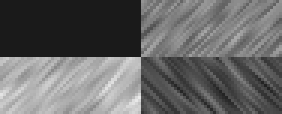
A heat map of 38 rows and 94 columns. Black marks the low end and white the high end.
It is made of 2 by 2 panels. Panel 1,1: very low, flat. Panel 1,2: middling, slanting up to the right. Panel 2,1: high, slanting up to the right. Panel 2,2: low, slanting down to the right.
